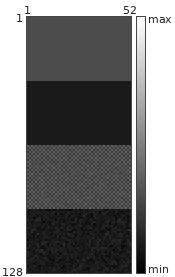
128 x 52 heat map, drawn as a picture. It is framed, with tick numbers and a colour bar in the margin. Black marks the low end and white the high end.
The table splits into 4 rows of 1 panel. Panel 1,1: low, flat. Panel 2,1: very low, flat. Panel 3,1: low, checkered. Panel 4,1: very low, fine-grained, faint in contrast.
